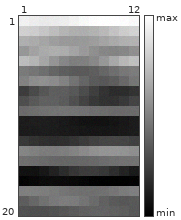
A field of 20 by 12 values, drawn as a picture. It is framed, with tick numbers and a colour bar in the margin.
Grain: streaks across. Slope: up to the top. Average level on the scale: 40%.
